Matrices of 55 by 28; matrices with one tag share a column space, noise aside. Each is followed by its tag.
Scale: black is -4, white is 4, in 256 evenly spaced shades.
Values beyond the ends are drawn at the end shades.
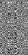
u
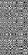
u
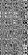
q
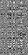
u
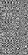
u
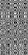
q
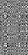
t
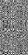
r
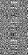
u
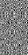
q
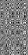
q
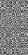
u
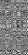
r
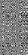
t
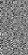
u
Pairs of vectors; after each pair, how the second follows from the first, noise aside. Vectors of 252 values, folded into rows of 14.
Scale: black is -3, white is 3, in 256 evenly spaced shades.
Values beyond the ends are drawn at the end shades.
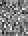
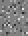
partly zeroed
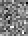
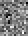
copied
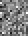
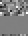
partly zeroed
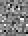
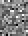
wrapped around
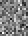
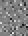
partly zeroed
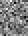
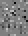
partly zeroed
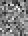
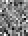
wrapped around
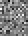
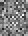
wrapped around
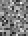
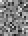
wrapped around
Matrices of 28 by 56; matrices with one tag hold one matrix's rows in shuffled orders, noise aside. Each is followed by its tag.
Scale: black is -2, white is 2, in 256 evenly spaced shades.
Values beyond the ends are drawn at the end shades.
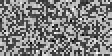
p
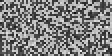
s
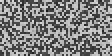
p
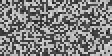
p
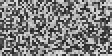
s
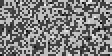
s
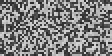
s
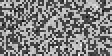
s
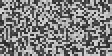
s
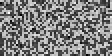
s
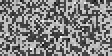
p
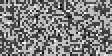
s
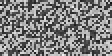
p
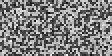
p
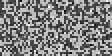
s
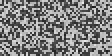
p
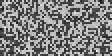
s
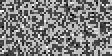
s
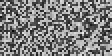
s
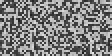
s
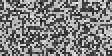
p
